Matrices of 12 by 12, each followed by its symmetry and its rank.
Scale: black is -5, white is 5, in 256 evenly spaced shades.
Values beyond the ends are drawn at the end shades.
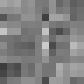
neither, rank two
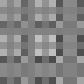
symmetric, rank one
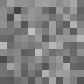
neither, full rank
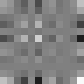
symmetric, rank one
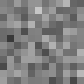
antisymmetric, full rank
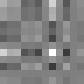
symmetric, rank one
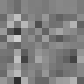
neither, rank two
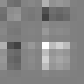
symmetric, rank one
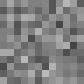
antisymmetric, full rank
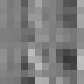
neither, rank two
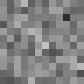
neither, full rank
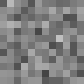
neither, full rank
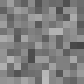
antisymmetric, full rank
